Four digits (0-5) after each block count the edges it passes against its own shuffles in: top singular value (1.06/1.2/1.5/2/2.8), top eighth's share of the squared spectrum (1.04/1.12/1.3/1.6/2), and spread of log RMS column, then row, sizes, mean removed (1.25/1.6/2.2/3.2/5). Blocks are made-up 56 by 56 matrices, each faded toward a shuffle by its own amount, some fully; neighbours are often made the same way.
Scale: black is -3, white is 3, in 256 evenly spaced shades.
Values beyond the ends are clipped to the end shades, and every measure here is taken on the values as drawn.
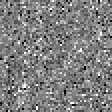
0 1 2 0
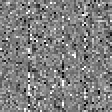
2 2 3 0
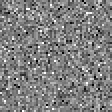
0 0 0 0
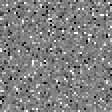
0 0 0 0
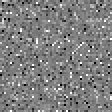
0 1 0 0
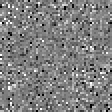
2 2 2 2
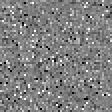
0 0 0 0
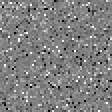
0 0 0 0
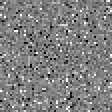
1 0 0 0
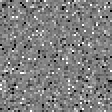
1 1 0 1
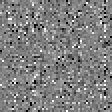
3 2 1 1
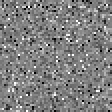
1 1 0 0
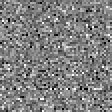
2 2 0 2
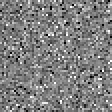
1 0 0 0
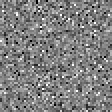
0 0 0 0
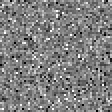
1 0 0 0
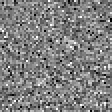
1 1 0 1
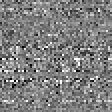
3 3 0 4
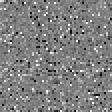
2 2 0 1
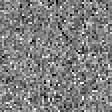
3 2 1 0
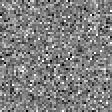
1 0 0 0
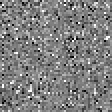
3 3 2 0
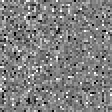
3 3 2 1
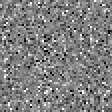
2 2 1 0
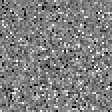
1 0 0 0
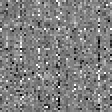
3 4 3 1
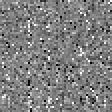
3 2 2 0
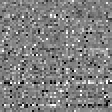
4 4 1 2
